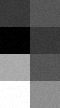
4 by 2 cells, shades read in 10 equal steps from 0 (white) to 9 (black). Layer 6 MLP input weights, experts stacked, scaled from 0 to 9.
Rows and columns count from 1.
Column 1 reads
7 9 3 0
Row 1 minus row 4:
7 2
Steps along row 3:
up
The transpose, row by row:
7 9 3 0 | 6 7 6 4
